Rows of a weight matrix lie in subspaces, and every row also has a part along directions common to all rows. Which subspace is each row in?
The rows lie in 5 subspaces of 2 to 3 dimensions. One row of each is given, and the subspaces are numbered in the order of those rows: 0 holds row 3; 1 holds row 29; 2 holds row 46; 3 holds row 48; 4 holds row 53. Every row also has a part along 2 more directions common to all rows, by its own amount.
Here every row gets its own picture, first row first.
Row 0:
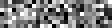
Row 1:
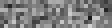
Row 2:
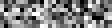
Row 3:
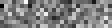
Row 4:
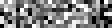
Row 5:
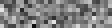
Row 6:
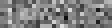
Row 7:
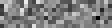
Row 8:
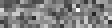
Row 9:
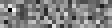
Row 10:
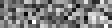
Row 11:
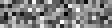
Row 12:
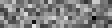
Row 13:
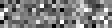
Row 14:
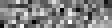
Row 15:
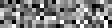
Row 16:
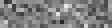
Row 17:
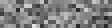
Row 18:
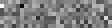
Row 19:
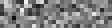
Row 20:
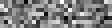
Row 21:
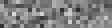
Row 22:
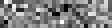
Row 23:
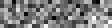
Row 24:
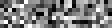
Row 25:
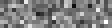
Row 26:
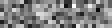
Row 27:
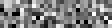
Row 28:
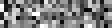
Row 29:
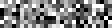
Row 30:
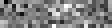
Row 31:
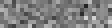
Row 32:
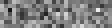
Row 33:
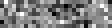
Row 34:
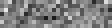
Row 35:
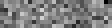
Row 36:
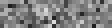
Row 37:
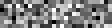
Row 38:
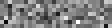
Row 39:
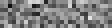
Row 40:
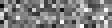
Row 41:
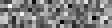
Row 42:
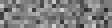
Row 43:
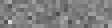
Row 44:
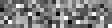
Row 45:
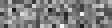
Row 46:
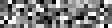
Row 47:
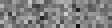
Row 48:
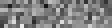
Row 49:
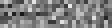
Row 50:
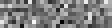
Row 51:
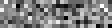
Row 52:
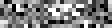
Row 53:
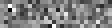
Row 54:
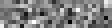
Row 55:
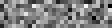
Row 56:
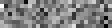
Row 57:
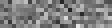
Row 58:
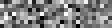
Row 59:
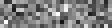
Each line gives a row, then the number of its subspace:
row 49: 3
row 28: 1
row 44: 2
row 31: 0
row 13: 1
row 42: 1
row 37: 2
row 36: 4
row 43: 2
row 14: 3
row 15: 1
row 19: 0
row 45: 4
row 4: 0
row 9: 4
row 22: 2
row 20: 4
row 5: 0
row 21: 3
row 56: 0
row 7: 0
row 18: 1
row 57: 4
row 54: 3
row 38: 2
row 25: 4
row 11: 3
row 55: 0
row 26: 4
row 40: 1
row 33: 2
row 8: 1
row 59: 2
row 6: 4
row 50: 3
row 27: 1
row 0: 4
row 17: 0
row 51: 2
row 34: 0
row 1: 3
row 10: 0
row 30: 2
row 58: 3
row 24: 4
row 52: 2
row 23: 0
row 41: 3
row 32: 4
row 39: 4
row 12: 0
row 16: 2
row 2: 1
